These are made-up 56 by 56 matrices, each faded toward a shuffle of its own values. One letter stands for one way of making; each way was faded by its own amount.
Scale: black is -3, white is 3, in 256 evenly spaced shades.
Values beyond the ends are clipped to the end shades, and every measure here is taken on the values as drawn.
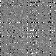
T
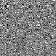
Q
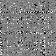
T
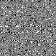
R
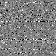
R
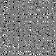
T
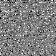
R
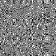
Q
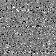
R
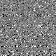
R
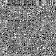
Q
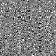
Q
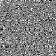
Q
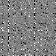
T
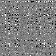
T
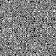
Q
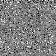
R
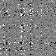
T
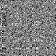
Q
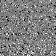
R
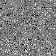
R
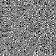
Q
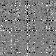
T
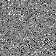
R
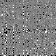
T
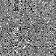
Q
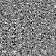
Q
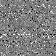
R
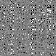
T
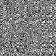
Q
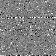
R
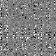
T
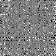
T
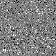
R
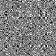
Q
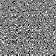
Q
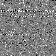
R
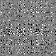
T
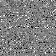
R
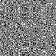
Q
